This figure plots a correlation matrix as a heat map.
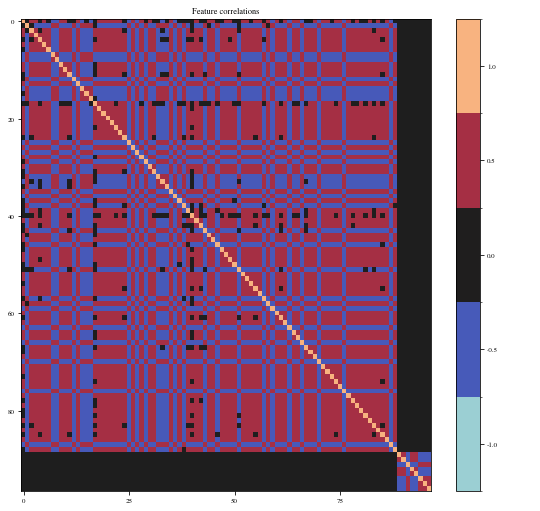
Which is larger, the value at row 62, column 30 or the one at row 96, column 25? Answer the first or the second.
the first
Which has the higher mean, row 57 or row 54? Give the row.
54
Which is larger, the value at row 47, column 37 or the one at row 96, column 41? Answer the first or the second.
the first
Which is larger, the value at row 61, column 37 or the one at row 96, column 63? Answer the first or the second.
the first
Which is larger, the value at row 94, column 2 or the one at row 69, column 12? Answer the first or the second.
the first
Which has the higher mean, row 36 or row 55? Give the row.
55
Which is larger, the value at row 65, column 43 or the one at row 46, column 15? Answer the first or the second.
the second
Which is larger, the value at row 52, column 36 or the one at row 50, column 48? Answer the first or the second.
the second
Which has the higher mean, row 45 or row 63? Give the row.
45
